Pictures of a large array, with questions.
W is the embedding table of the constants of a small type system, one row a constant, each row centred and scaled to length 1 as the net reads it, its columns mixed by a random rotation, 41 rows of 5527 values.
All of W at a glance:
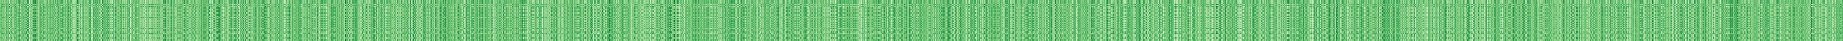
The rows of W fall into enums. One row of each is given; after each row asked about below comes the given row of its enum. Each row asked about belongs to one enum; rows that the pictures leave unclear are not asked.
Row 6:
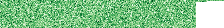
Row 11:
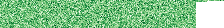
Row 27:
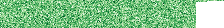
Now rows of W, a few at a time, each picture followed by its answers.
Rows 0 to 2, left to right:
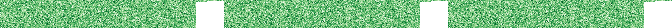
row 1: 27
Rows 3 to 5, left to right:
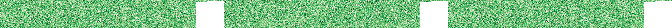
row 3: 27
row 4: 6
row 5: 27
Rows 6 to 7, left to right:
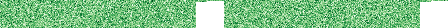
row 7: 11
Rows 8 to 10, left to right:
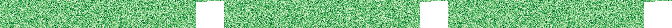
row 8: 11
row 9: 27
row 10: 11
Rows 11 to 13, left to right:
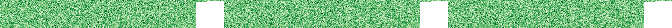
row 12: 27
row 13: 27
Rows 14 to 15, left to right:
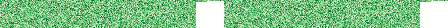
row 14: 11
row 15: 11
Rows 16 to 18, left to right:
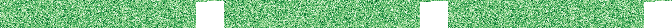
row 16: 27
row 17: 6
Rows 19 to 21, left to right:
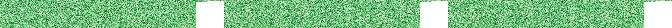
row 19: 11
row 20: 27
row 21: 27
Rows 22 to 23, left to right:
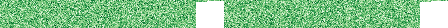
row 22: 11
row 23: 27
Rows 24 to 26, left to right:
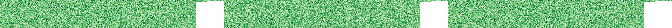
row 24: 11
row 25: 27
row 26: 11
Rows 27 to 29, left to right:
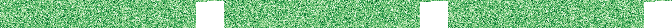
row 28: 6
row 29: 27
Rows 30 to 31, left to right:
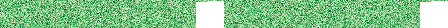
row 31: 11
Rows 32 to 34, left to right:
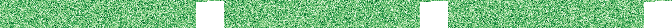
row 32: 11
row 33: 6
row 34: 27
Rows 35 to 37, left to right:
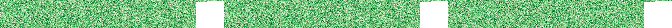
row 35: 27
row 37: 11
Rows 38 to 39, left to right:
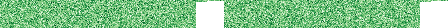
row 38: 11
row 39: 27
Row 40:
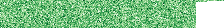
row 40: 27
